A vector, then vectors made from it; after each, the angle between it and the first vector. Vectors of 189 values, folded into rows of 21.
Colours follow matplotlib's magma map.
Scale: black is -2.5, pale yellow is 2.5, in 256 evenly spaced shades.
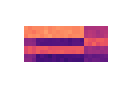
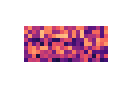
partly aligned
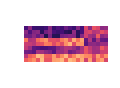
nearly opposite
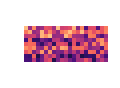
partly aligned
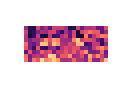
partly opposed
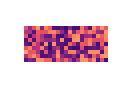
orthogonal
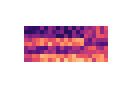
nearly opposite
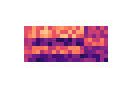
nearly parallel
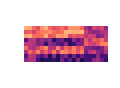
nearly parallel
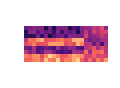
nearly opposite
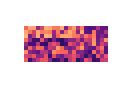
partly aligned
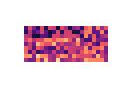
partly opposed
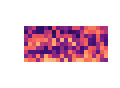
partly opposed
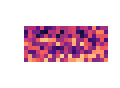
partly opposed
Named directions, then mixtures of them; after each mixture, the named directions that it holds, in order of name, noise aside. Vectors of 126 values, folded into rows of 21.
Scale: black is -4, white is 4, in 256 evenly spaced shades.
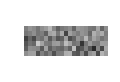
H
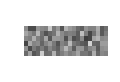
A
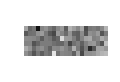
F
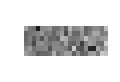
F, H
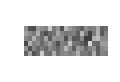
A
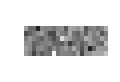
F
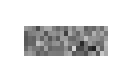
F, H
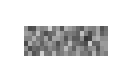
A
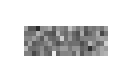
A, F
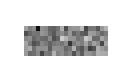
A, F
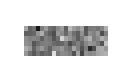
F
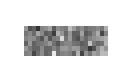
A, F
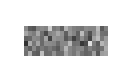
A, H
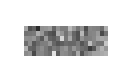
A, F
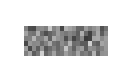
A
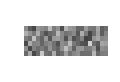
A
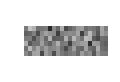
A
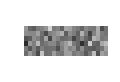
A, H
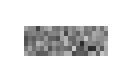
F, H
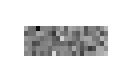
F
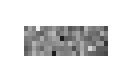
F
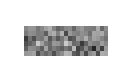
H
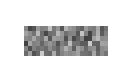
A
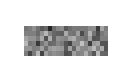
A, H
